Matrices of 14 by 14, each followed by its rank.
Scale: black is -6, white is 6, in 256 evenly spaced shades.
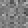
three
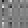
one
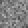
full rank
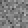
full rank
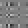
one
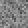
full rank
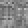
three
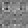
three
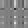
one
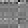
two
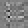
two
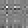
two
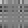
one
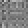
three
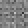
three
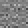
three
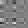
one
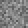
full rank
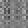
two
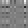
one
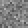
full rank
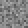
full rank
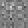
three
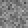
full rank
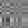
one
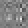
two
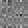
three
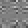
two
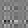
one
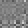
two
